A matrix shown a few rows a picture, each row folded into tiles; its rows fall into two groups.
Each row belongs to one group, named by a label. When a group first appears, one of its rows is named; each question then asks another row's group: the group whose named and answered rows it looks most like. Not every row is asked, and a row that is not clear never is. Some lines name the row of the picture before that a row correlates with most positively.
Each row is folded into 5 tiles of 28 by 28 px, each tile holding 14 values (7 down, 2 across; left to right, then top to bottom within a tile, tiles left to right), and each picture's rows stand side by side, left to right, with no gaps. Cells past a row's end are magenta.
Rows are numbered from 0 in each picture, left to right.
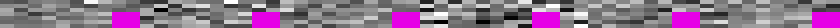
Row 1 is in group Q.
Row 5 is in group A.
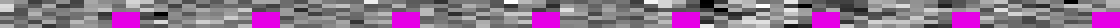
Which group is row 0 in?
A
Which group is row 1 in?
A
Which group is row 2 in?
Q
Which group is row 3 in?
Q
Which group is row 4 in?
Q
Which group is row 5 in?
Q
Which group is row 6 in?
Q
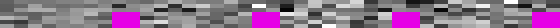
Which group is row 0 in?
Q
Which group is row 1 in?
Q
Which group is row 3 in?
Q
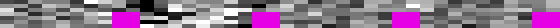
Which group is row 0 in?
Q
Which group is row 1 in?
Q
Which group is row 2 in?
A
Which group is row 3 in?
A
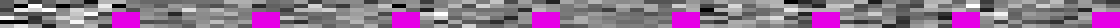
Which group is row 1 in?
Q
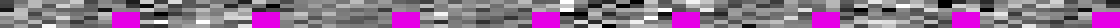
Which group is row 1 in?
A
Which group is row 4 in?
A
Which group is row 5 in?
A
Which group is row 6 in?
Q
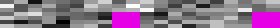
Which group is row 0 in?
A
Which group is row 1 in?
A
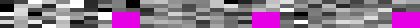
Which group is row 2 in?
A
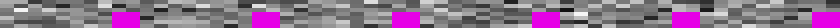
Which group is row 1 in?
Q
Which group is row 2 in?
Q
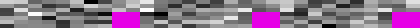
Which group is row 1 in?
A
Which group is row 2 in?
A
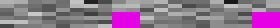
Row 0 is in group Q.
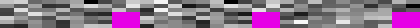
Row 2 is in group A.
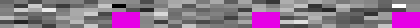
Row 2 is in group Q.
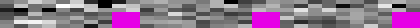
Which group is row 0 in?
Q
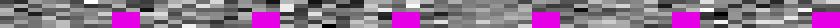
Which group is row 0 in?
Q
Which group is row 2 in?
A
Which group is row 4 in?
Q
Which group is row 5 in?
A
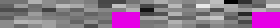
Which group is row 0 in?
Q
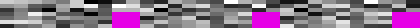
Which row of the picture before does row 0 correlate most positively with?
0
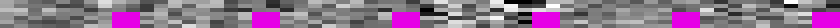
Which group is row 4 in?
A
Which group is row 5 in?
Q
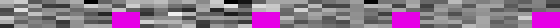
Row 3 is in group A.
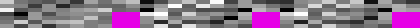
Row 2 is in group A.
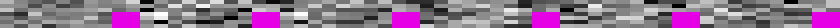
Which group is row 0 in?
A
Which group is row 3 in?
Q
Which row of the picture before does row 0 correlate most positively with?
0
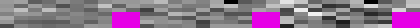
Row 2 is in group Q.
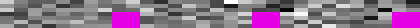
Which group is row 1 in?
Q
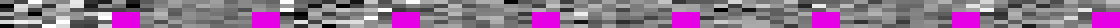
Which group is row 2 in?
A
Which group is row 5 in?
Q
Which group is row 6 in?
A
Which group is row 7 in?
A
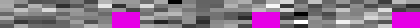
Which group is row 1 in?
A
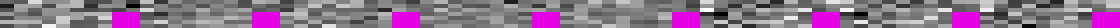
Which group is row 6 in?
A
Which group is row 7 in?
A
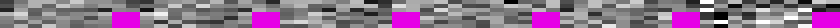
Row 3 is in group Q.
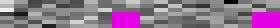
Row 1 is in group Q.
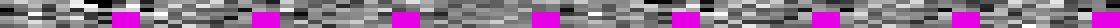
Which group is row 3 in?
A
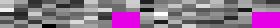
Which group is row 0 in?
A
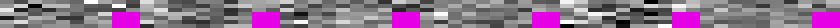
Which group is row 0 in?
Q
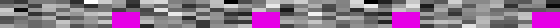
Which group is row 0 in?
Q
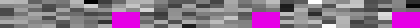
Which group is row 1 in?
A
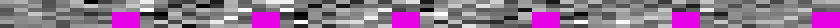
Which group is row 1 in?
A
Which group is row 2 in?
A
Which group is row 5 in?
A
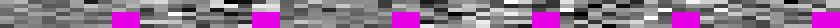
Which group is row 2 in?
Q
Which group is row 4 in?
A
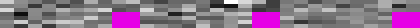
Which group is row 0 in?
A
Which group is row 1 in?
Q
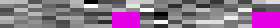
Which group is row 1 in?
A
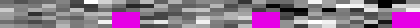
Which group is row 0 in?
Q
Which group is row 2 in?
Q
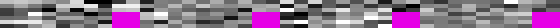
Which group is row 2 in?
A
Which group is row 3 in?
Q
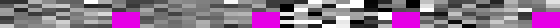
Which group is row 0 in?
Q
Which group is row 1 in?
Q
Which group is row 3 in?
A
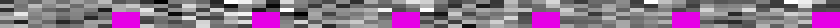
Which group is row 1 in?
Q
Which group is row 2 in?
A
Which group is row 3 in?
A
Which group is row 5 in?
Q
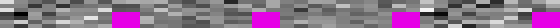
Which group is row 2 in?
Q
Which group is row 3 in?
A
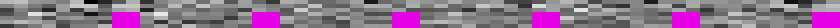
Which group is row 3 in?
Q
